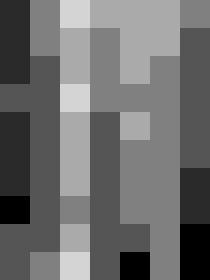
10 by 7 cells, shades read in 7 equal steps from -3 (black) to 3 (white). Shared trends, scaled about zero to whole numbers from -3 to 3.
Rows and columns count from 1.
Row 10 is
-1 0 2 -1 -3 0 -3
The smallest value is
-3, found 4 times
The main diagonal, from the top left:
-2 0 1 0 1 0 -2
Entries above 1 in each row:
1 0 0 1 0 0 0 0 0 1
